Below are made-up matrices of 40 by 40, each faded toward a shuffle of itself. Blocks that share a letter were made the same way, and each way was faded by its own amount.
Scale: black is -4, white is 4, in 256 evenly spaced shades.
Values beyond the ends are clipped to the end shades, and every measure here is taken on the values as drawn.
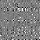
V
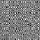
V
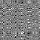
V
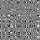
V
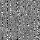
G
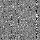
G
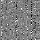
G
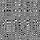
V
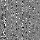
G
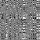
V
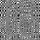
V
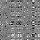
V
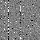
G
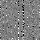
G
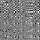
V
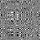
V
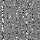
G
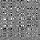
V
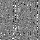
G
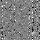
G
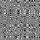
V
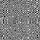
V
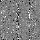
G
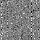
G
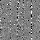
G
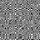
V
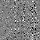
G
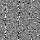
G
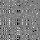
V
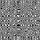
V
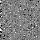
G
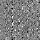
G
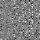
G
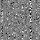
G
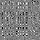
V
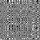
V
